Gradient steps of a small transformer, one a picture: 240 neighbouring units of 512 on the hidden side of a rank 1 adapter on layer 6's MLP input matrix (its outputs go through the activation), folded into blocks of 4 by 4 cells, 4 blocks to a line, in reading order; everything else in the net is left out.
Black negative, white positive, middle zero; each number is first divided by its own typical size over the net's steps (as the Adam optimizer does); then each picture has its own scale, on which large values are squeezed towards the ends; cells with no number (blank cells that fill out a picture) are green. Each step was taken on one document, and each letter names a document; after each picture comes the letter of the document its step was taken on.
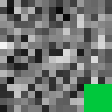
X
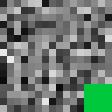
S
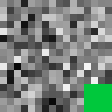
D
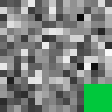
D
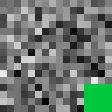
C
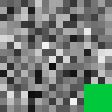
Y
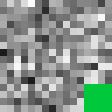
C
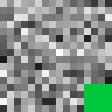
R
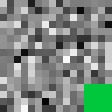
C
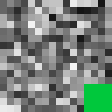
Y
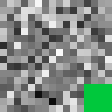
D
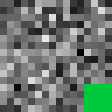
R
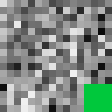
C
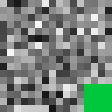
S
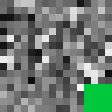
R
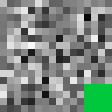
S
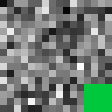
S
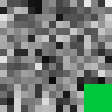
Y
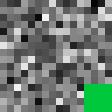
X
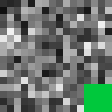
S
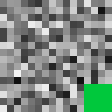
Y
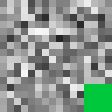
Y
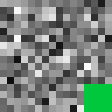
D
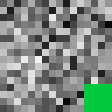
X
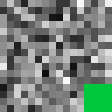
X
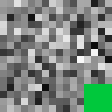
X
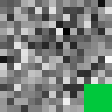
D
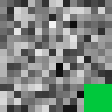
X
